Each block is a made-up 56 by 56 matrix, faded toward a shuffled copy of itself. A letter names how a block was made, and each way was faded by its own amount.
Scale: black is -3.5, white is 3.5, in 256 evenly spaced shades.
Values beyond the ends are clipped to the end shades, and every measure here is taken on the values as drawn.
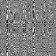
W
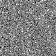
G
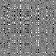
W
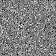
G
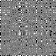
W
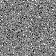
G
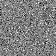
G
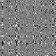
W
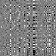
W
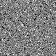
G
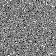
G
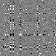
W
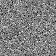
G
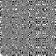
W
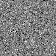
G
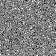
G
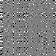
W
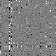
W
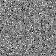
G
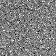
G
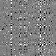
W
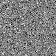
G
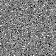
G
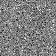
G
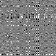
W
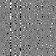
W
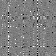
W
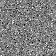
G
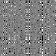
W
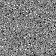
G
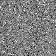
G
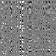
W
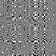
W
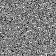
G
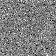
G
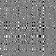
W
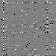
W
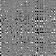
W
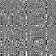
W
